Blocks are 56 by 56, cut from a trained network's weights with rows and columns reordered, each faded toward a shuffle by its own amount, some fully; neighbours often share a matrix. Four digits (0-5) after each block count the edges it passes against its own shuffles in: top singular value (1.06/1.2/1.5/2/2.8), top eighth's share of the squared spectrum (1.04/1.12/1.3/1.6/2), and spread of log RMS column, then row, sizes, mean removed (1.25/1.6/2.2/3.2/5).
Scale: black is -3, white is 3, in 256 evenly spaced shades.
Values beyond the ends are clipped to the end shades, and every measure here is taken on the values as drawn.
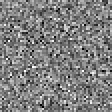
2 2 0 1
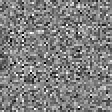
3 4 2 2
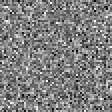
0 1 0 0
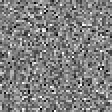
2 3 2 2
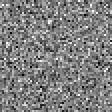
0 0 0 0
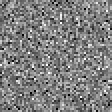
0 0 0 0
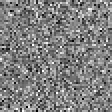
2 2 0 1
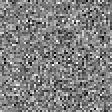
2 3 0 2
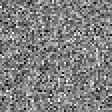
0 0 0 0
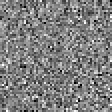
3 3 1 1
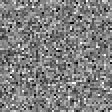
0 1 0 0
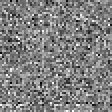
3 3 1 2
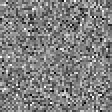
2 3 1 1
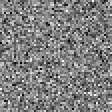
0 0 0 0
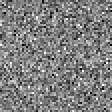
0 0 0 0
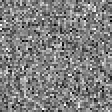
0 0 0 0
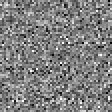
2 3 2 1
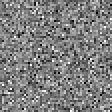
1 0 0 0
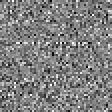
3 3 0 2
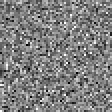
0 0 0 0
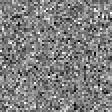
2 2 0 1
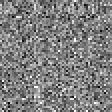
3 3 1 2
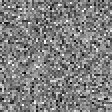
0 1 0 0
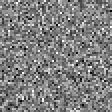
1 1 0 0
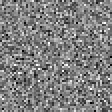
2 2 0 1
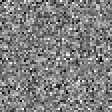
2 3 0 2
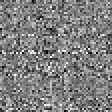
3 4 0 3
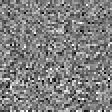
3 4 1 3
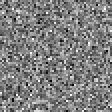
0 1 0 0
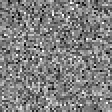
1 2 0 0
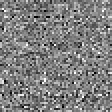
3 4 1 3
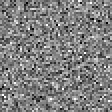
0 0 0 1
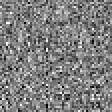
3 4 2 2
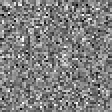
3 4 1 2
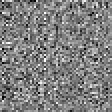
3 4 2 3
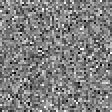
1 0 0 0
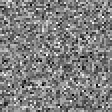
1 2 0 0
